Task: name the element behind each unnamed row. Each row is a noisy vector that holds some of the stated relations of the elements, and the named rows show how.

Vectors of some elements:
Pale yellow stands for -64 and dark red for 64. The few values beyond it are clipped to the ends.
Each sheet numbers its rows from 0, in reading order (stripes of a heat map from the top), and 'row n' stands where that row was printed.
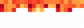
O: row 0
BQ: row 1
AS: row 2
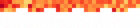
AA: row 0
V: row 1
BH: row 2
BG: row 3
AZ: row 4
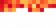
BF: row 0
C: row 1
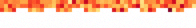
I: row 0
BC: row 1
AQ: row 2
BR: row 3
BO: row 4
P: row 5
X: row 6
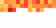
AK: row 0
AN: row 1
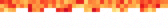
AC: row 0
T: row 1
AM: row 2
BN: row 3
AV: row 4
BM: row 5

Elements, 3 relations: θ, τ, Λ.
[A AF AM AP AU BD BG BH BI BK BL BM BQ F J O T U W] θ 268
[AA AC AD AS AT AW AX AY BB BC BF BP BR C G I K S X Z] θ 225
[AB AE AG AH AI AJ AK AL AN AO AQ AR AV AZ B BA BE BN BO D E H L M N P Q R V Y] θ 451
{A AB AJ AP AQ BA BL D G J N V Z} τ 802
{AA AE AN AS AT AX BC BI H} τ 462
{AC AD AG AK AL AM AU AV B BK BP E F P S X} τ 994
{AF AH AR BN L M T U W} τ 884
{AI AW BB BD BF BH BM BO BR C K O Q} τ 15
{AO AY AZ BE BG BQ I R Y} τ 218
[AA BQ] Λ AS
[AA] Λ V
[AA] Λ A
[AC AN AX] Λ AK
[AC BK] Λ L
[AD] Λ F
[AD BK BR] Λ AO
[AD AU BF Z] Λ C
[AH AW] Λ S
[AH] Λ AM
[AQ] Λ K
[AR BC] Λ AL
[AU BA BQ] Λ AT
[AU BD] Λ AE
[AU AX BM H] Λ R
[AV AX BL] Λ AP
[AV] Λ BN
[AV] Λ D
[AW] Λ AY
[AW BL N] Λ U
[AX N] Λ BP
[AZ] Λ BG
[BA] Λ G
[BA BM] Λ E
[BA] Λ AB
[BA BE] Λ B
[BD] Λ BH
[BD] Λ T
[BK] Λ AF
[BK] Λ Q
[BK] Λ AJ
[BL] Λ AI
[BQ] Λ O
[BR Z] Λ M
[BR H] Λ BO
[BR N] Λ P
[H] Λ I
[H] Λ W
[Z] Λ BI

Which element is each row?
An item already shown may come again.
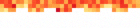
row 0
AW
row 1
AR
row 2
W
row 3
BL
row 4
AC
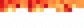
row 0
AU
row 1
AU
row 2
BP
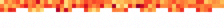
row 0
R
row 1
H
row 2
AB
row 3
BM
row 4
AE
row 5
BE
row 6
I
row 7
K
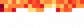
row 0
AT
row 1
AW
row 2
W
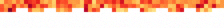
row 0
AL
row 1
AA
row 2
BC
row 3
A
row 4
Z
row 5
BK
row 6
BP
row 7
BA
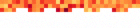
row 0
AF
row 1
O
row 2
E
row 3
AN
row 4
J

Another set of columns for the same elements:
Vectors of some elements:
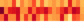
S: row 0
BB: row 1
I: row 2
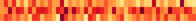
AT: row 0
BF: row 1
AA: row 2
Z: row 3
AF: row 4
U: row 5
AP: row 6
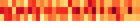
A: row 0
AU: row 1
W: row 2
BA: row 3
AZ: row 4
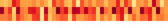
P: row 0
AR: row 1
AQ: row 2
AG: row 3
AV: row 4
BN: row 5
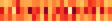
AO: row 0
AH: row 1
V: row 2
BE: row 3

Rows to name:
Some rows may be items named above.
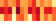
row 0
H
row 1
BQ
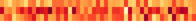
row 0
AF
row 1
K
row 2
AE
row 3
C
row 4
AL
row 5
AC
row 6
AW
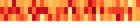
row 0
BP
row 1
AX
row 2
R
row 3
BA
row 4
BC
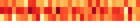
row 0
BM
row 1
BD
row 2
AM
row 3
AT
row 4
AL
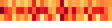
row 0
J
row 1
AX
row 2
AA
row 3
BR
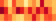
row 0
BG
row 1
BP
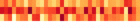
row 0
BM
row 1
BK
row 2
AC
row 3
AN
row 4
BO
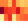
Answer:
BL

